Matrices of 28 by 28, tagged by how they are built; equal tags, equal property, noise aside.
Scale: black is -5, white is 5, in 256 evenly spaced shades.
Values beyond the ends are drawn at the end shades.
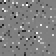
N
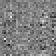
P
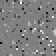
N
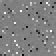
N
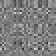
P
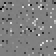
N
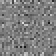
P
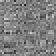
P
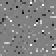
N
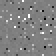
N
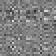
P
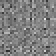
P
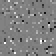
N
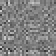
P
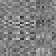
P
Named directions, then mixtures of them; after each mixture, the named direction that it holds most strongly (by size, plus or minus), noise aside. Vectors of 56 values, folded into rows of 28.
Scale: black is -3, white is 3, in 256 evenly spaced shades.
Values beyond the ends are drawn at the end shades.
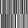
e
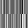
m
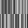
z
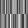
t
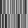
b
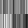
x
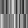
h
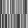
b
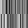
b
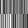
x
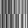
z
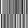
e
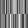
t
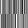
e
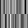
t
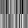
h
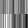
x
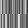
b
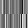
m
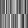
t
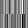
m
